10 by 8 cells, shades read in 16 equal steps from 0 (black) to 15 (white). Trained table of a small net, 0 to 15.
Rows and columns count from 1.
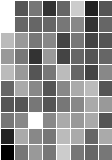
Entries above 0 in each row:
8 8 8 8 8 8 8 8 8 7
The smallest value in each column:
0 5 3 3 4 6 2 5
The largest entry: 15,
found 3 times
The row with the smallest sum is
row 4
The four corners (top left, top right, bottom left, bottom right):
15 5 0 7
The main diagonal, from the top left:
15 6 7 9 11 10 10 5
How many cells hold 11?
5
